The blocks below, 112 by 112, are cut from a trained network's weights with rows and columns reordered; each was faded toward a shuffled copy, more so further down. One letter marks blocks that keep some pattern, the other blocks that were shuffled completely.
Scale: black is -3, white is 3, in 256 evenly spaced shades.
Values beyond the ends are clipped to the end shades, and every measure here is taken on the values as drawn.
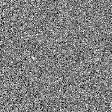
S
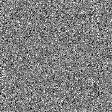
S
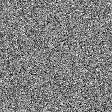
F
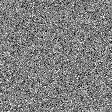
F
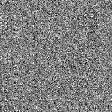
S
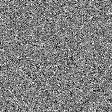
S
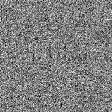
S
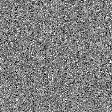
S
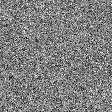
F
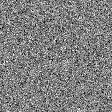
F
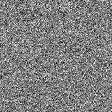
S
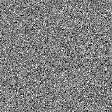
S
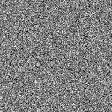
S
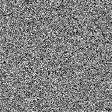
S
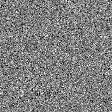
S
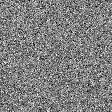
F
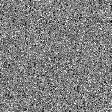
S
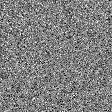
F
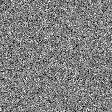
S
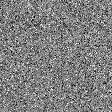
F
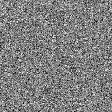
S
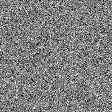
S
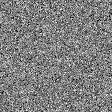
F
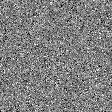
F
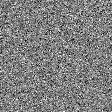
F
